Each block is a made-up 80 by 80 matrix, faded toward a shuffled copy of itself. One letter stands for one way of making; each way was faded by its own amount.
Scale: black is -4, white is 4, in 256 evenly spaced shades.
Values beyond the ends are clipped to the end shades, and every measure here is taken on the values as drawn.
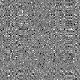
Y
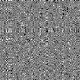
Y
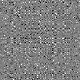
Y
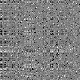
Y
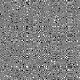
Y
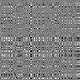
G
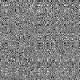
Y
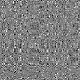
Y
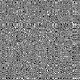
Y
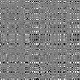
G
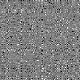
Y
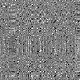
Y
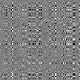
G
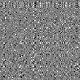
Y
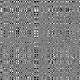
G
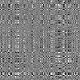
G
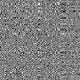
Y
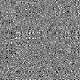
Y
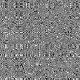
Y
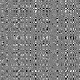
G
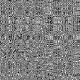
Y
